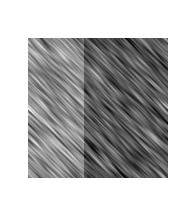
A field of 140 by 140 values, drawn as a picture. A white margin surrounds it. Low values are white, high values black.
There are no lone odd cells. The grain runs diagonally down to the right. The right part is higher, past a seam about 40% of the way across.
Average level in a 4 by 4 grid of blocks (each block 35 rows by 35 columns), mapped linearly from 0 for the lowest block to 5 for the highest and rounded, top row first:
0 2 5 5
1 2 5 4
0 2 5 5
0 3 5 5
